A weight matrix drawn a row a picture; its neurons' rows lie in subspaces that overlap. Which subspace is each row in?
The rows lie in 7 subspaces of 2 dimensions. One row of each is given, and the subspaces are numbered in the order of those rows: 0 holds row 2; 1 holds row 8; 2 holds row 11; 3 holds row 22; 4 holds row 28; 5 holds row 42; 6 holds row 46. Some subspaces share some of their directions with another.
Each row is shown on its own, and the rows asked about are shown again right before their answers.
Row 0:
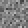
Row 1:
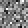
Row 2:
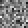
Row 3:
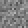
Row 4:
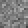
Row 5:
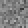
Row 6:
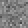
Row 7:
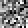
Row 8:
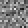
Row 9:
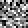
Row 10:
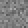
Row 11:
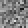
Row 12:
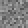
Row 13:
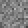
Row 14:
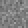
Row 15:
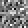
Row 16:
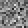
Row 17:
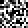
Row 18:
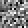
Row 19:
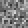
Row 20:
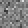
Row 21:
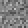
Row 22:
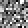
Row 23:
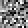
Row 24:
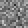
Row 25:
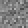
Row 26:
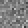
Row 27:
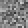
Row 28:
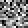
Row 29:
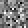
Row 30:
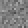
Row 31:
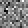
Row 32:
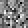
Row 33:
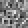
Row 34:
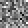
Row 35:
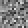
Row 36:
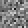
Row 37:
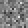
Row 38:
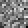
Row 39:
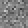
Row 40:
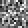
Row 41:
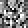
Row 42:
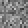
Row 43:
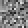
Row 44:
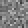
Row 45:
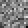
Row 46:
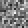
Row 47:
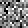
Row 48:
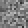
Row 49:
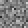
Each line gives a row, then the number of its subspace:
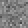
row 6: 5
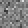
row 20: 3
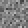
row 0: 3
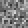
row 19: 6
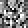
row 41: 6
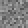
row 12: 1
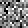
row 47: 3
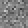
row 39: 3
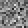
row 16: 4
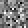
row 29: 6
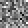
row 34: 1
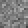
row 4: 2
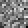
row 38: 2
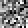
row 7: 2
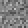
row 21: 5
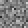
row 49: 0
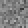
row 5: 2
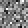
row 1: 3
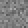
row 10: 1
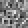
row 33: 6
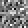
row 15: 5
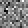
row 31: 3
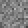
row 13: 2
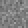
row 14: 0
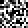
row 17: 0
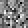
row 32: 6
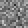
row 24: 4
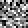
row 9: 4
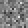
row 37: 6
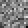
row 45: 2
